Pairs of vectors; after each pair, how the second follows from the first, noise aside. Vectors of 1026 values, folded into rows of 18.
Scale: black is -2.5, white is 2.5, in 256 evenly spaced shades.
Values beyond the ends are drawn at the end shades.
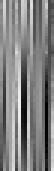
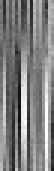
negated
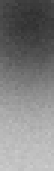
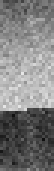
wrapped around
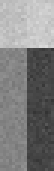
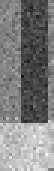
wrapped around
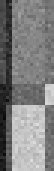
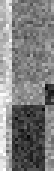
negated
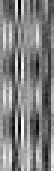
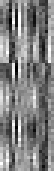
wrapped around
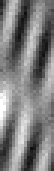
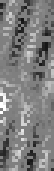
partly zeroed
